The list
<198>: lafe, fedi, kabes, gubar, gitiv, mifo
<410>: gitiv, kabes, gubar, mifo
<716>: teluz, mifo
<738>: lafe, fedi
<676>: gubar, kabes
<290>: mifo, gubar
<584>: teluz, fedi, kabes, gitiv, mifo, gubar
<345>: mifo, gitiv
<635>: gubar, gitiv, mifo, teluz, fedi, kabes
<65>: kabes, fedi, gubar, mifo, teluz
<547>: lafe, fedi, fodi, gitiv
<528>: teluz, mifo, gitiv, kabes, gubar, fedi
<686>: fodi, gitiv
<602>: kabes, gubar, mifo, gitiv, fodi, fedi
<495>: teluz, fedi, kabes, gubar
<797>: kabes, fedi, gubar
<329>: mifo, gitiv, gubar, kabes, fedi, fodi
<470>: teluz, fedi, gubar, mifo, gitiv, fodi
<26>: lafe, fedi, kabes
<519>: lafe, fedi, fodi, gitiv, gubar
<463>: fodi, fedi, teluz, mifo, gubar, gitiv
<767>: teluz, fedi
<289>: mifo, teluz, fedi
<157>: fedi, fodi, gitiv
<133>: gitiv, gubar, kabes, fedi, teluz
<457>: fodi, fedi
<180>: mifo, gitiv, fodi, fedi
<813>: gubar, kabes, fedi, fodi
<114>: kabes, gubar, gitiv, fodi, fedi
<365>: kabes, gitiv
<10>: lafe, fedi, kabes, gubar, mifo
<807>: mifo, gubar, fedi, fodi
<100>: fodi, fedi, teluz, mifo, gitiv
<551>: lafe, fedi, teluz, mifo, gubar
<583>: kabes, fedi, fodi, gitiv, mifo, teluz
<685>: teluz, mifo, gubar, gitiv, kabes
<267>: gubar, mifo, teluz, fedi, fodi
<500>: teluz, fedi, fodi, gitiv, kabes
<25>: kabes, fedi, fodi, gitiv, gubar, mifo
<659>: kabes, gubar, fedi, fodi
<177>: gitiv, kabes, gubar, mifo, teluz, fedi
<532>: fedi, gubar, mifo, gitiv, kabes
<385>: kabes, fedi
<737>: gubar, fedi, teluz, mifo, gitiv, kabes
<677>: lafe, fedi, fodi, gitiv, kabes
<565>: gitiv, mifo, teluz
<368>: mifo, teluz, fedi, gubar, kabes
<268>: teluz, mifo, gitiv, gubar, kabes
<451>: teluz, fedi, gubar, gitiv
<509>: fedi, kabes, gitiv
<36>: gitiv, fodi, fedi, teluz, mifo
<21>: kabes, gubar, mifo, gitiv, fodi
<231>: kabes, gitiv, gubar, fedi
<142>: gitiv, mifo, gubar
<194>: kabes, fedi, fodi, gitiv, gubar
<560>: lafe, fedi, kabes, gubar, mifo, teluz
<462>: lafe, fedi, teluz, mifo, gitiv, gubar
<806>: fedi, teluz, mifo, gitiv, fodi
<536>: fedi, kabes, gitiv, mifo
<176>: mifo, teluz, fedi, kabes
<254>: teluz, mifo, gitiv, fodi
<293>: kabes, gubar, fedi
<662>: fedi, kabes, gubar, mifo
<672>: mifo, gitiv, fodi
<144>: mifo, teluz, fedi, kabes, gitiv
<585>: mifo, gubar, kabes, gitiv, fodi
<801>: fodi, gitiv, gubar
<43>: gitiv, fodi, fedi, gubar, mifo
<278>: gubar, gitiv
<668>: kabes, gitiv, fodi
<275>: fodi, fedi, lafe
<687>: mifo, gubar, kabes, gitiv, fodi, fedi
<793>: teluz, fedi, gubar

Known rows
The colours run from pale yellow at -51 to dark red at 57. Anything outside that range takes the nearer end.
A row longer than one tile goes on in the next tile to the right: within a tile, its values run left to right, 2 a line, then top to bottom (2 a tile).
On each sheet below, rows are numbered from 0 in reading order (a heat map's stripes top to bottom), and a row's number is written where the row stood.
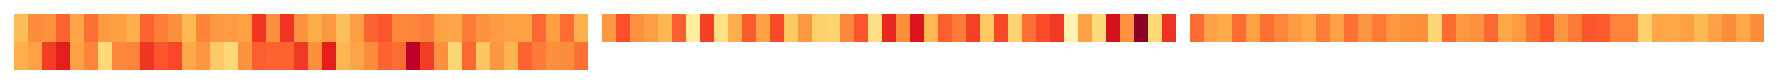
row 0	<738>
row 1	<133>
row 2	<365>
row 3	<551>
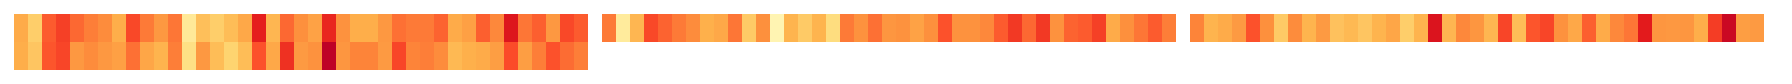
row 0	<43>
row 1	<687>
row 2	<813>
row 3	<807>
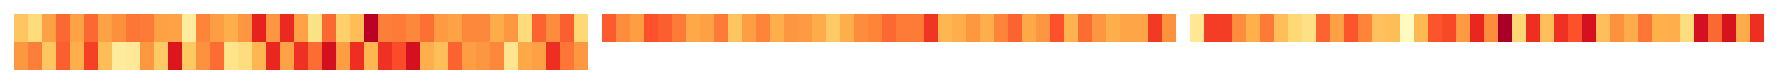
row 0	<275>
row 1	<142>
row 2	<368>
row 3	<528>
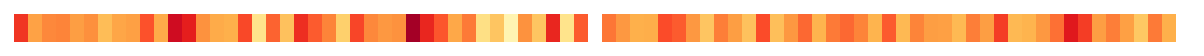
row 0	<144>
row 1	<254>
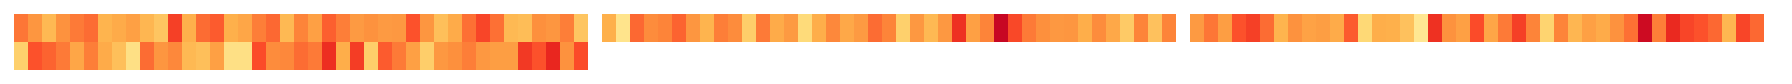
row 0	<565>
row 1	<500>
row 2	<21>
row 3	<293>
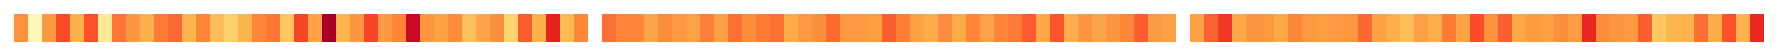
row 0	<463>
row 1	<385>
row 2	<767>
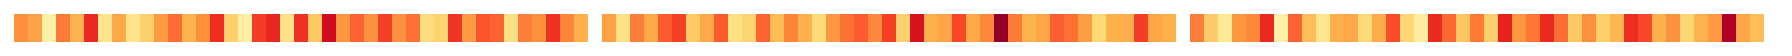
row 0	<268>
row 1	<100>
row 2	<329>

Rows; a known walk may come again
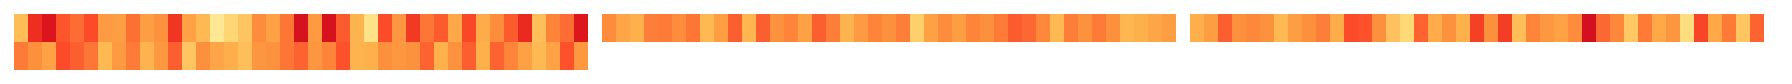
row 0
<470>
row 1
<668>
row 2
<289>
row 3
<142>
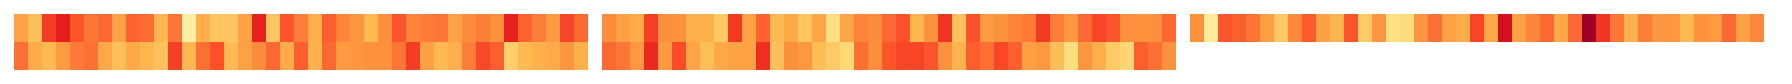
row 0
<43>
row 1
<585>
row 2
<267>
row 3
<565>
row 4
<532>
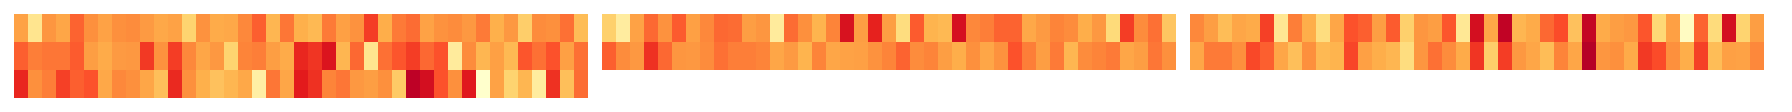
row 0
<457>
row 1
<275>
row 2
<635>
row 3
<65>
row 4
<290>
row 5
<806>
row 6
<584>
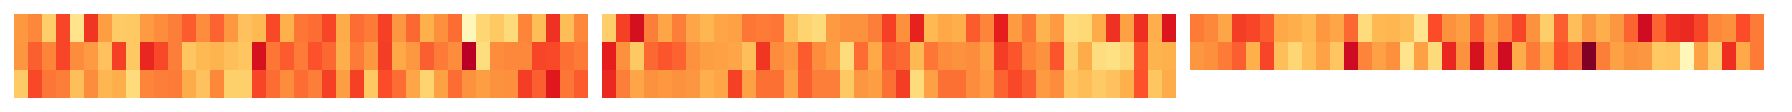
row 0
<231>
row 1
<793>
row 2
<21>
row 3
<10>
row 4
<536>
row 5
<737>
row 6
<293>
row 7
<509>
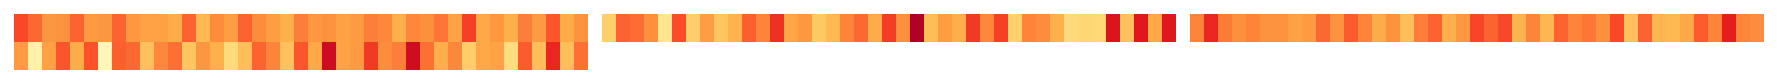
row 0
<385>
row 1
<451>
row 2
<797>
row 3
<463>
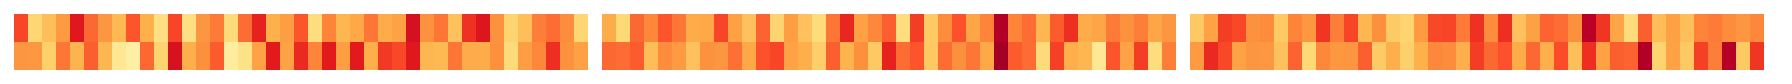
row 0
<583>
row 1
<36>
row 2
<551>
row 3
<528>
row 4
<176>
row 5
<495>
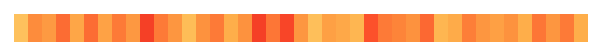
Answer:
<738>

